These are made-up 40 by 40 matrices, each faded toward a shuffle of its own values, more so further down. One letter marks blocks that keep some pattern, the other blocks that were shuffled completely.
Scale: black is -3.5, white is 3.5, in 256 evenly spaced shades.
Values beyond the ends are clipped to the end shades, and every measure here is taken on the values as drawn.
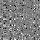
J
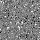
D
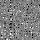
J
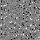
J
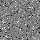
D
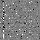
J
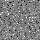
D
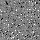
D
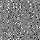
J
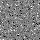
D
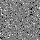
D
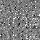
J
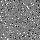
D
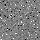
D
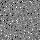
D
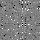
J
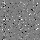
J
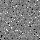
D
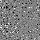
J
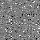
J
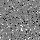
D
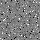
D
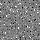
D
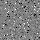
D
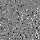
J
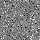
D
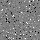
D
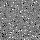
D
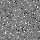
D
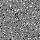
D
